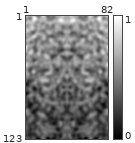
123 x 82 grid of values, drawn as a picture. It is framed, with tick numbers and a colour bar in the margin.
Grain: blotchy. Slope: up to the top. Histogram: bell-shaped. Mirror symmetry: left to right. Lone odd cells: none. Stripes: none.
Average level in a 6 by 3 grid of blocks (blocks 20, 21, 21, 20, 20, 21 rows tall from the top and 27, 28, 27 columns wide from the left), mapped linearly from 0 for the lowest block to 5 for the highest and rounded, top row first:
5 5 5
4 3 4
3 3 3
2 2 2
1 1 1
0 0 0
